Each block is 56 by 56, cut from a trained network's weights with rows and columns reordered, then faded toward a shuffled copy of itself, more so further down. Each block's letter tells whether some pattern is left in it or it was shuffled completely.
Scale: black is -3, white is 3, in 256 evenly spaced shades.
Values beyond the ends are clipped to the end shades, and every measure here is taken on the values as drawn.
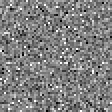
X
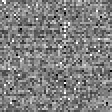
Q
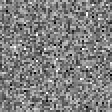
X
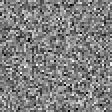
X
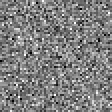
X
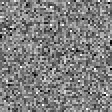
X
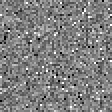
X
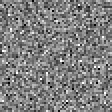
X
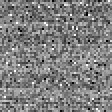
Q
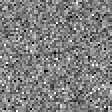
X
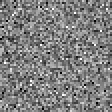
X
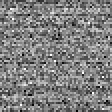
Q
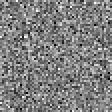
X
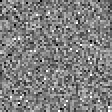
X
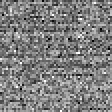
Q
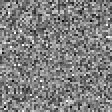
X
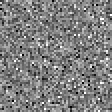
X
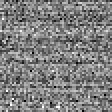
Q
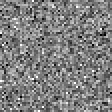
X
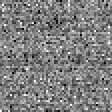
Q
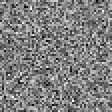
X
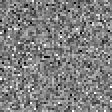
X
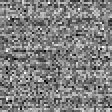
Q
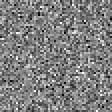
X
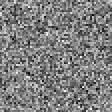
X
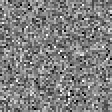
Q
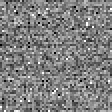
Q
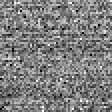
Q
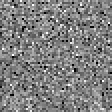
X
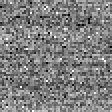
Q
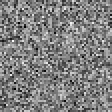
X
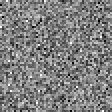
X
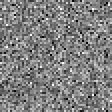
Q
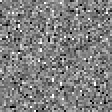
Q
